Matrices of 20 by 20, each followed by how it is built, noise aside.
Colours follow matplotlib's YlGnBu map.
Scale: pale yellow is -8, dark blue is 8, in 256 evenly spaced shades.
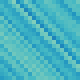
Toeplitz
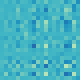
low rank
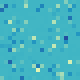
sparse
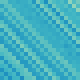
Toeplitz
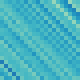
Toeplitz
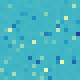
sparse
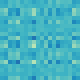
low rank
